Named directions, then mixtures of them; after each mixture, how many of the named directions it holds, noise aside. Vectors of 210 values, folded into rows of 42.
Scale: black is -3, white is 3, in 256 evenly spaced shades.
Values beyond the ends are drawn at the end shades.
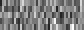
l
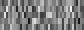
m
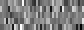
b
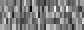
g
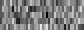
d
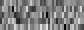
one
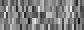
one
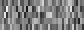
one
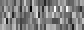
one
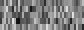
three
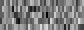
one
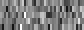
three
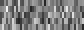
three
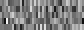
two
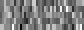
two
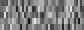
one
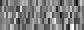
two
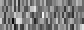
three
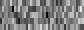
one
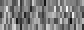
three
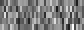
two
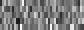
three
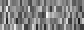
three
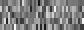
three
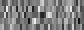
one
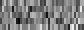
two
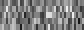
two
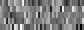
one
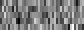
three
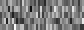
three
